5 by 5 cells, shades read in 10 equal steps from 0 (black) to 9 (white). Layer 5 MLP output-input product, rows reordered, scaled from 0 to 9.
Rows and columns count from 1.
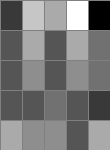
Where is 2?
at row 1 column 1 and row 4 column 5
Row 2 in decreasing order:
6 6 4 3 3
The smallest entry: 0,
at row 1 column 5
